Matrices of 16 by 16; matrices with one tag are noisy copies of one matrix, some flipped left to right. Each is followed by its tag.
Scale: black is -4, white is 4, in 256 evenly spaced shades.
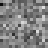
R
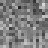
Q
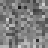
Q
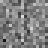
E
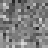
Q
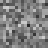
R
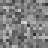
R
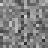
E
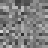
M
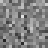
E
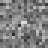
R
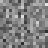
E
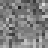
Q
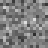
R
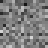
M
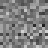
M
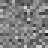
M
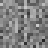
E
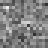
R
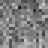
Q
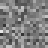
M
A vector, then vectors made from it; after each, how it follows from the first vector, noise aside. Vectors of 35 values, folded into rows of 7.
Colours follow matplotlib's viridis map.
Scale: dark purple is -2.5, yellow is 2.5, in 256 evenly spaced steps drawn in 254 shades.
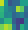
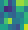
reversed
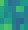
shrunk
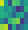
sign-scrambled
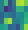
reversed
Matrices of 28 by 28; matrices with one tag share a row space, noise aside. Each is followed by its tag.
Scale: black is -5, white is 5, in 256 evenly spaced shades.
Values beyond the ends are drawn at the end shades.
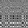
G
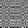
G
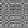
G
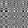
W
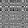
G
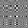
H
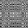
G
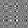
H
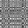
G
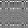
G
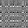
G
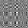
H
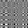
W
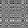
G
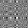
H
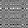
G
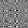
H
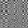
W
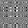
H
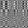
W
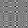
H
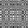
G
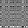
G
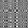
H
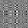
H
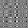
H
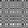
G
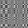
W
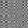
W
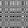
G
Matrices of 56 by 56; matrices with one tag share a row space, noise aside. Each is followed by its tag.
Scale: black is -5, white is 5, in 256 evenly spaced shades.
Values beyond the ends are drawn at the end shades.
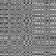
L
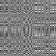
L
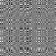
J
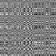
L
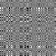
J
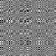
J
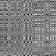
L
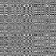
L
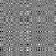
J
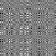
J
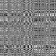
L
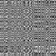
L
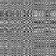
L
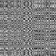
L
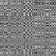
L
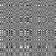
J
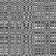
L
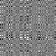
J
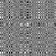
J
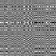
L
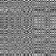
L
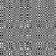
J
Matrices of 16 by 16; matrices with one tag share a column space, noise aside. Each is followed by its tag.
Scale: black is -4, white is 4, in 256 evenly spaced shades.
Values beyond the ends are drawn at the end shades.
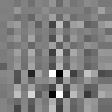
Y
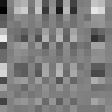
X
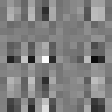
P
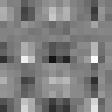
P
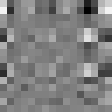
X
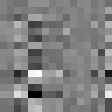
Y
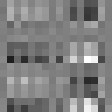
P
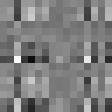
P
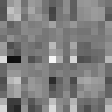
P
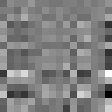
Y
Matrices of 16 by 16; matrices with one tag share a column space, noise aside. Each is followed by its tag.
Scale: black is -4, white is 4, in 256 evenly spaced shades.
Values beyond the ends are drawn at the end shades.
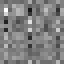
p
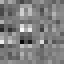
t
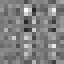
p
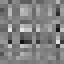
t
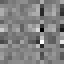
t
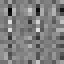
p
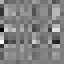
t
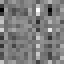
p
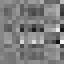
t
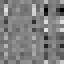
p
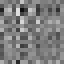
p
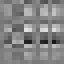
t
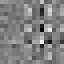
t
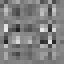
t
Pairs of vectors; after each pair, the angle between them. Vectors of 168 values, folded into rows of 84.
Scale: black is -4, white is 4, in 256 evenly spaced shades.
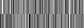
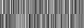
nearly parallel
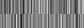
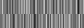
orthogonal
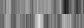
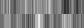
nearly parallel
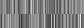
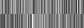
orthogonal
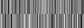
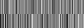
orthogonal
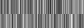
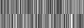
nearly parallel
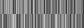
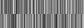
nearly opposite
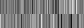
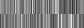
nearly opposite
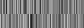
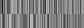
partly opposed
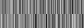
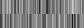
partly opposed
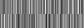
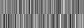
partly opposed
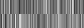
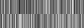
nearly parallel
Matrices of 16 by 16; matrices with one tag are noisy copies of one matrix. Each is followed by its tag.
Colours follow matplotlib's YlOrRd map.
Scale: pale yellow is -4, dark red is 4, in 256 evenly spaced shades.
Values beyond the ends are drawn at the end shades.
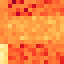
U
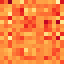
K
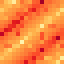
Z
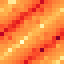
Z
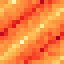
Z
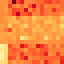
U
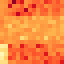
U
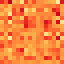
K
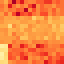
U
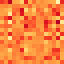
K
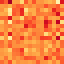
K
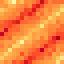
Z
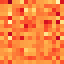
K
